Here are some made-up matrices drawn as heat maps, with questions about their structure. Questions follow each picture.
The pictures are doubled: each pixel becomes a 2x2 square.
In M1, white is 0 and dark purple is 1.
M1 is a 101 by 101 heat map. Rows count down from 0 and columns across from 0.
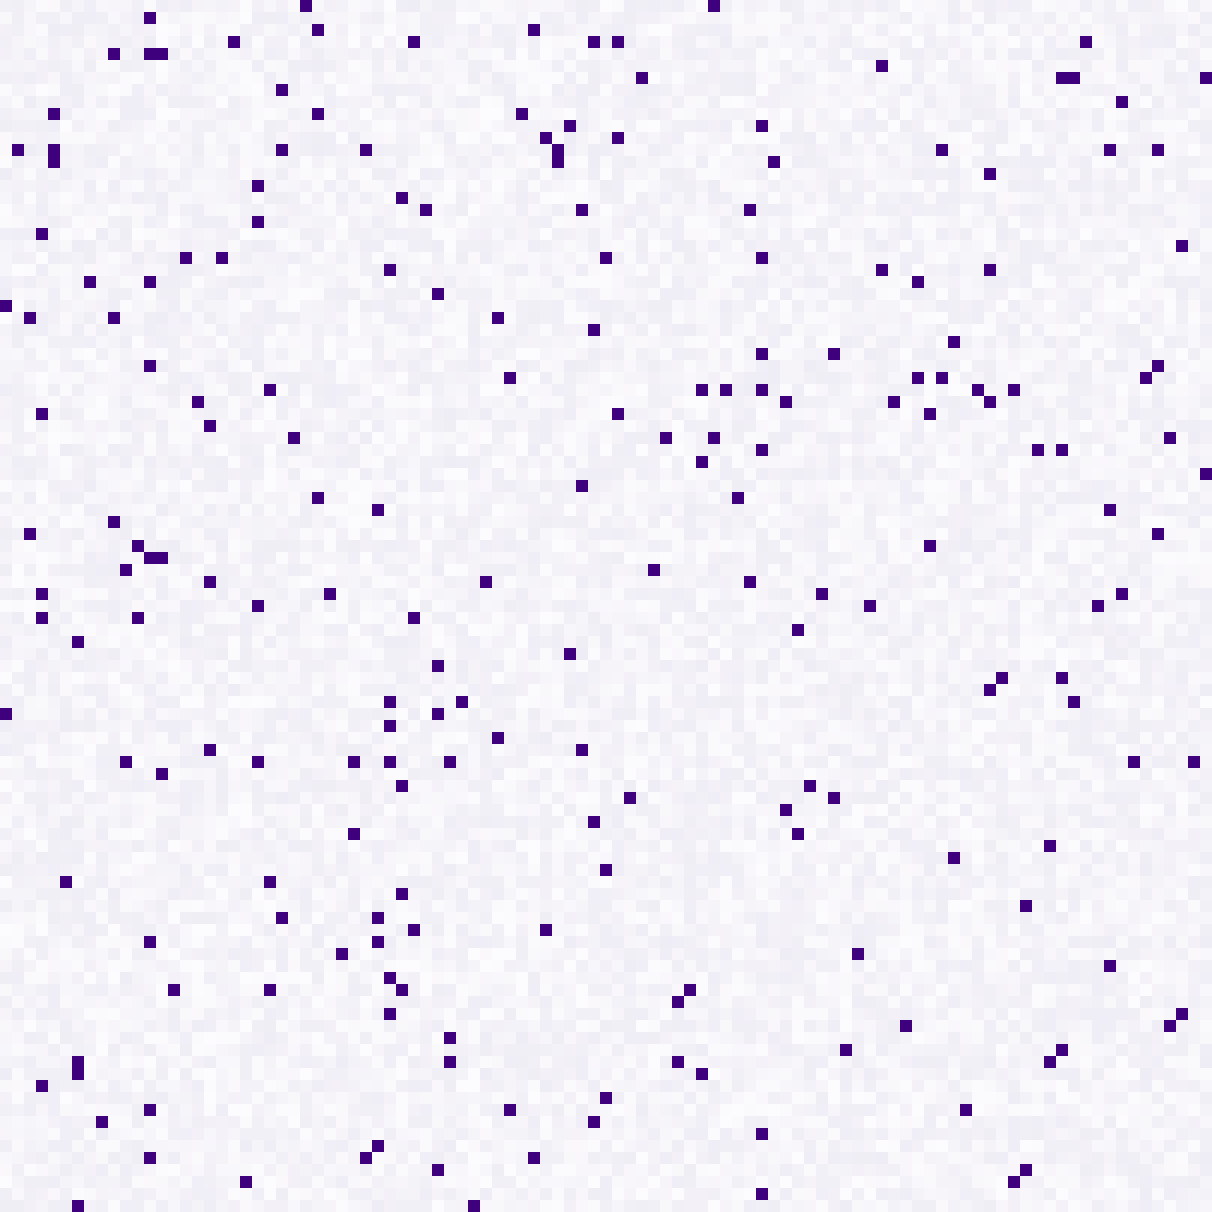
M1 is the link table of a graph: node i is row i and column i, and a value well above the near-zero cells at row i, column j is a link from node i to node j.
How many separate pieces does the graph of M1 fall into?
6
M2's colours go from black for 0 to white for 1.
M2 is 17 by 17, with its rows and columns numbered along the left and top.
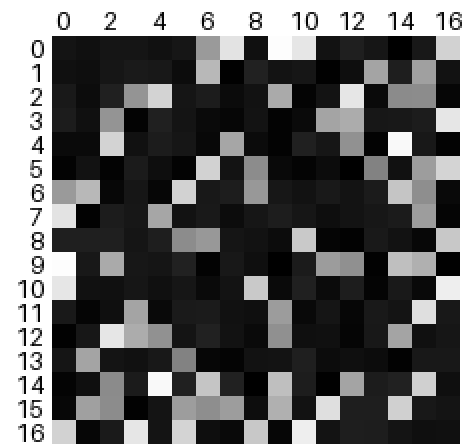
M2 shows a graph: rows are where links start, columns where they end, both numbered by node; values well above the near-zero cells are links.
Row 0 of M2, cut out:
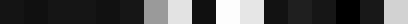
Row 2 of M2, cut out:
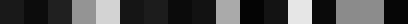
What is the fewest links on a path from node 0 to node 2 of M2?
2
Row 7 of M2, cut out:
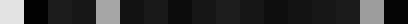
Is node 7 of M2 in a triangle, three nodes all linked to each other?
no
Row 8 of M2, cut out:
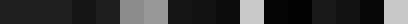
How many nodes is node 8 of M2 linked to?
4
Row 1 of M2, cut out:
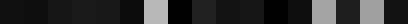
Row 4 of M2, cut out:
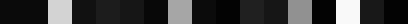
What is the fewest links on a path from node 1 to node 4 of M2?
3
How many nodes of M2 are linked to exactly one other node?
0
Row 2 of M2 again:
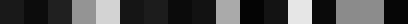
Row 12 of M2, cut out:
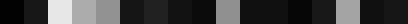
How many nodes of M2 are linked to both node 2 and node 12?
4
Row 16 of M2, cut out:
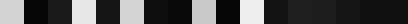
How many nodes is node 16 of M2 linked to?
5
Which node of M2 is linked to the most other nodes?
node 15
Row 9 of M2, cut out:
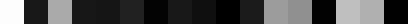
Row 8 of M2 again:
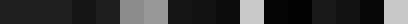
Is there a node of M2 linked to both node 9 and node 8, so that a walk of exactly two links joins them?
no
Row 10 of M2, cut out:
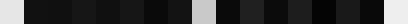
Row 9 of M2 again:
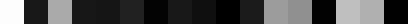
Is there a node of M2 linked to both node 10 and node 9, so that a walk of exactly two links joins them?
yes
